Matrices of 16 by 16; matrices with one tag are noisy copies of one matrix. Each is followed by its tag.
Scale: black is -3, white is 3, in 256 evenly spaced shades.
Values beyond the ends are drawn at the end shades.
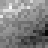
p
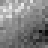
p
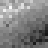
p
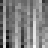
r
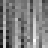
r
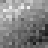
p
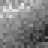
p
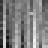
r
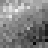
p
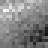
p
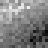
p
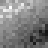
p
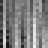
r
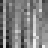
r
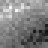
p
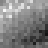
p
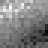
p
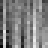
r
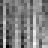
r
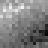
p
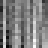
r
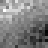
p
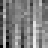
r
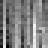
r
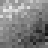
p
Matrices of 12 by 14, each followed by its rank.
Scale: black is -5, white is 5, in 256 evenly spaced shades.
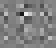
two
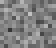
full rank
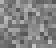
full rank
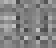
two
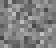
full rank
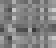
two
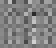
two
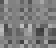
two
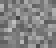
full rank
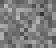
full rank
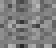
two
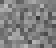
full rank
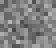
full rank
